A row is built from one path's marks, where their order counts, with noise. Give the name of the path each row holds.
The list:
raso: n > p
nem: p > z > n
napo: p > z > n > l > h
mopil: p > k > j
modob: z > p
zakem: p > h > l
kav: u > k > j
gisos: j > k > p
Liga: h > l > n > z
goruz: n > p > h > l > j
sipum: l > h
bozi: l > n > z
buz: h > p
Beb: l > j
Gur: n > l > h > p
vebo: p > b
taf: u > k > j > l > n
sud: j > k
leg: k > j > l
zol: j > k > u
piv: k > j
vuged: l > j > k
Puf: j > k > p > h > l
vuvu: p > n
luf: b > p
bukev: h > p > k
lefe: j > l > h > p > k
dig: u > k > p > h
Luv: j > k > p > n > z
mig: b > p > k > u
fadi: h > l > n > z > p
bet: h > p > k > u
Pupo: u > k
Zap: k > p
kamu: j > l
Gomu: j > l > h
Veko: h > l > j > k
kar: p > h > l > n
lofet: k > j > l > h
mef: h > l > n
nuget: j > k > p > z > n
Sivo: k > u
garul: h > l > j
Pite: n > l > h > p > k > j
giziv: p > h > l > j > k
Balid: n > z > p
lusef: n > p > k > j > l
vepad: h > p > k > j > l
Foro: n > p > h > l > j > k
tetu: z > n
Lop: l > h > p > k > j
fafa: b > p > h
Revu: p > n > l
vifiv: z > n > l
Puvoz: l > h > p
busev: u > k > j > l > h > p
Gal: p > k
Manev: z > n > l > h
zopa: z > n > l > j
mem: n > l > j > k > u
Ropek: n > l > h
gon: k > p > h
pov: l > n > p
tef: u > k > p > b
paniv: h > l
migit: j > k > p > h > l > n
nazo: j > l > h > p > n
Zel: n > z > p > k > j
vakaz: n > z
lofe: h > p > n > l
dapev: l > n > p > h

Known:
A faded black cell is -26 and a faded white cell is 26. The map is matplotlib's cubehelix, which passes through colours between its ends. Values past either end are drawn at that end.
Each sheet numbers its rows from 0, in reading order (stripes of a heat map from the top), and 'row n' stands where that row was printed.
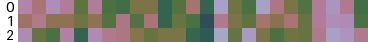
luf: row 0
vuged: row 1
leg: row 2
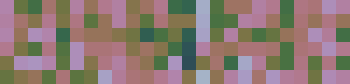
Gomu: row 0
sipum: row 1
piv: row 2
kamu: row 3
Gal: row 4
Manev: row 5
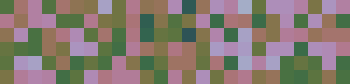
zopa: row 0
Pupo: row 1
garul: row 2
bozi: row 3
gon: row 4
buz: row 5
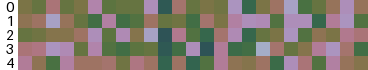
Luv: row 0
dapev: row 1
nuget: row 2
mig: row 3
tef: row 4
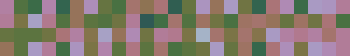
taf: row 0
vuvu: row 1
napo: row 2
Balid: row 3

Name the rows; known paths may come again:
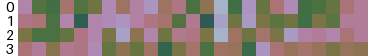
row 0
nazo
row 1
vepad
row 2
napo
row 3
paniv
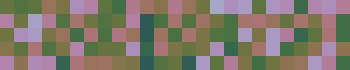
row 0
bozi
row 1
vuvu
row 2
dig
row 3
Luv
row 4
piv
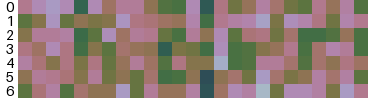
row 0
mopil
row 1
vifiv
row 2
buz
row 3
sud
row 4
sipum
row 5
Beb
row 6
zopa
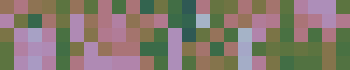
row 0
vuged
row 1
Gomu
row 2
Gal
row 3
bet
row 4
bukev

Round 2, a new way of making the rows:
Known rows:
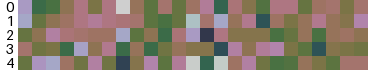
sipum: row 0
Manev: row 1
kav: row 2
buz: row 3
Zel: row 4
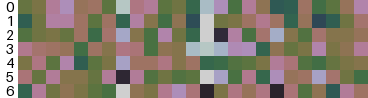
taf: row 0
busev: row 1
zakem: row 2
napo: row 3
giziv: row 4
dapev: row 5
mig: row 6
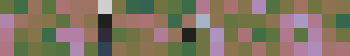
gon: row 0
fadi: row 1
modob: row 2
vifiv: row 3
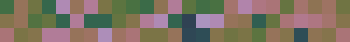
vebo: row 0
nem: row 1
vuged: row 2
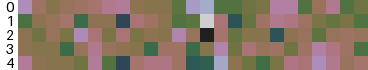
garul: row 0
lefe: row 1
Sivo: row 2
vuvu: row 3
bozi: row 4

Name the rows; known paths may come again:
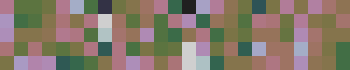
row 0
tetu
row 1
sipum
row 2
mef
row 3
dapev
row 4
Pite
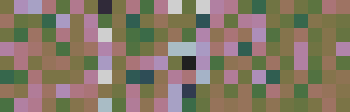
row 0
Zel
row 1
buz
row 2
gon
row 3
napo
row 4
bet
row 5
dig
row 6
piv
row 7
mopil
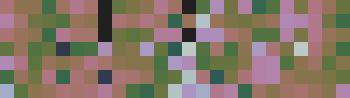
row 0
modob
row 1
fadi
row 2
Balid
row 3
lofe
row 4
garul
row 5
lefe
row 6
Manev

